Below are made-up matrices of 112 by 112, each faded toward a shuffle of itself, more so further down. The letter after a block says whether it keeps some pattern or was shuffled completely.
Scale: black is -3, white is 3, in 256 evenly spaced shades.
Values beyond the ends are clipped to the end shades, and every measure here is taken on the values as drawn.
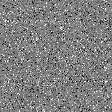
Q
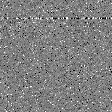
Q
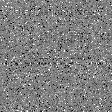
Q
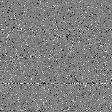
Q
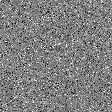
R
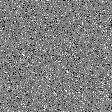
R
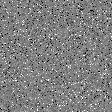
R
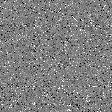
Q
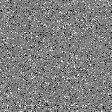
Q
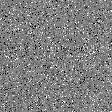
Q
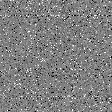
Q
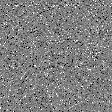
Q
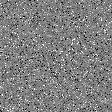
R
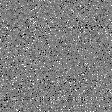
Q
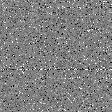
Q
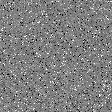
R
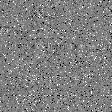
Q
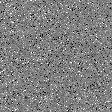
R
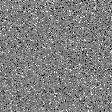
Q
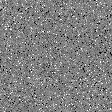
R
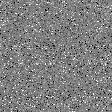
Q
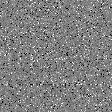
Q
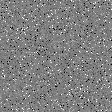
R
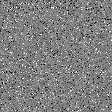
Q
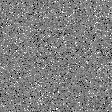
Q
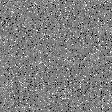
Q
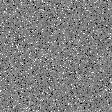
R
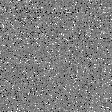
Q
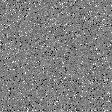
Q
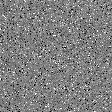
R
